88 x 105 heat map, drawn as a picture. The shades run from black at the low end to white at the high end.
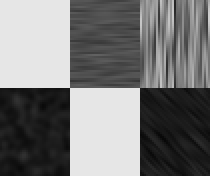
It is made of 2 by 3 panels. Panel 1,1: very high, flat. Panel 1,2: low, streaked across, faint in contrast. Panel 1,3: middling, streaked downward, strong in contrast. Panel 2,1: very low, blotchy, faint in contrast. Panel 2,2: very high, flat. Panel 2,3: very low, slanting down to the right, faint in contrast.
